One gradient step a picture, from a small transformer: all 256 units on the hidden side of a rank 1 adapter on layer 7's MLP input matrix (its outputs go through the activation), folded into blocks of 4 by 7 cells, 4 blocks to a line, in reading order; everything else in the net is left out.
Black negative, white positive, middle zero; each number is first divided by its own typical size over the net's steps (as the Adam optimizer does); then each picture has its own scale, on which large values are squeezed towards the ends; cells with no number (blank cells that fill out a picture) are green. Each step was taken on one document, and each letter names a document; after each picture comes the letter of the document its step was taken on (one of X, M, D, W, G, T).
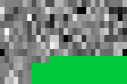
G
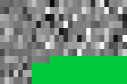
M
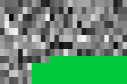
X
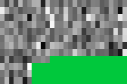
G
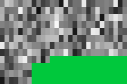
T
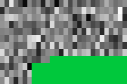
G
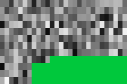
T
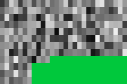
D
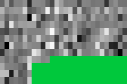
M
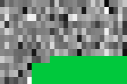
M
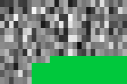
D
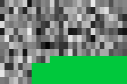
D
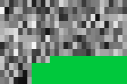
T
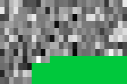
G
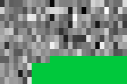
M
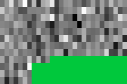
G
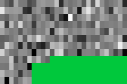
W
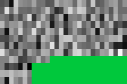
G
